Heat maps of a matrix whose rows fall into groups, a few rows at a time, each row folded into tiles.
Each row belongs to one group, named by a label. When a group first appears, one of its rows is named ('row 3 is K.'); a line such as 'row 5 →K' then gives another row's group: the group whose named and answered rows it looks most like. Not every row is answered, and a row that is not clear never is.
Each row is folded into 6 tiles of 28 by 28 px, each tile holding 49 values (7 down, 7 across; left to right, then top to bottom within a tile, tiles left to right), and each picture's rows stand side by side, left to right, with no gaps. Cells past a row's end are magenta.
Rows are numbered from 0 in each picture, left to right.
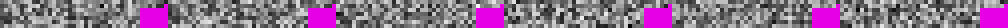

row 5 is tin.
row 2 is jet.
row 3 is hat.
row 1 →hat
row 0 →hat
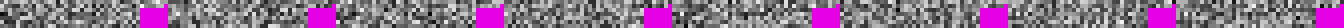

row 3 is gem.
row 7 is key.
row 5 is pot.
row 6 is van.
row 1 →tin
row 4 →key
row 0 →jet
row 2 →jet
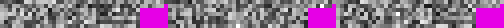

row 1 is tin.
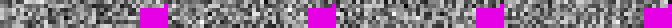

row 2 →gem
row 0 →tin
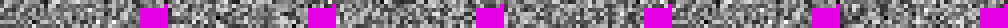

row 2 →pot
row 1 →hat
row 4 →van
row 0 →van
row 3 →pot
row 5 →hat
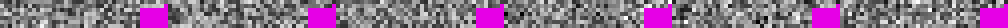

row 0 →tin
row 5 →key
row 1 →hat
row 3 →jet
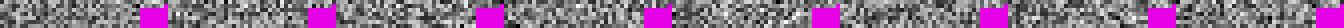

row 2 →hat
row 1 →key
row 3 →gem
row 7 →van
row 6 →key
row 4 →van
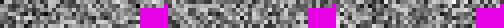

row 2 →pot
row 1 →gem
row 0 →key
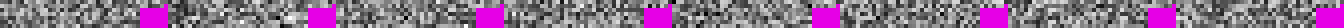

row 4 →key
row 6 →tin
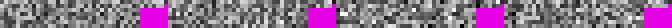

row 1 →van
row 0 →jet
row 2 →hat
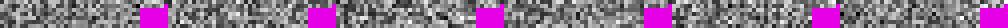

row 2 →key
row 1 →gem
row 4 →jet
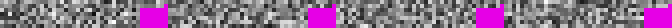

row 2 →gem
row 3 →tin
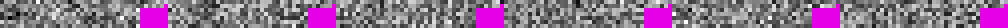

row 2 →van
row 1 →pot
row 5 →pot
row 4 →van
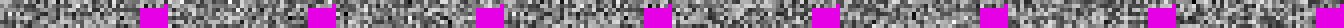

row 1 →van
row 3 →key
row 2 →jet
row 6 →tin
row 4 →pot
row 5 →key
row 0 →key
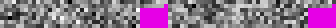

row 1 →pot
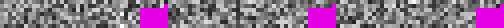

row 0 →gem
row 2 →hat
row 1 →hat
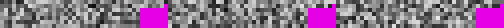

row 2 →hat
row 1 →pot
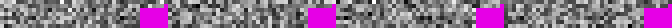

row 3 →hat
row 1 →pot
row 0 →van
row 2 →van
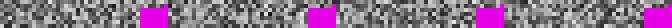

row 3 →tin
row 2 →pot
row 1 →gem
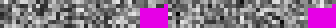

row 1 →jet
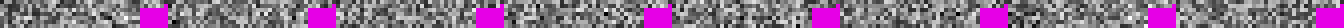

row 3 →jet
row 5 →gem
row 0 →key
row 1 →gem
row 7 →pot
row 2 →gem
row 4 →hat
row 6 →key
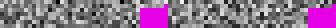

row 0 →jet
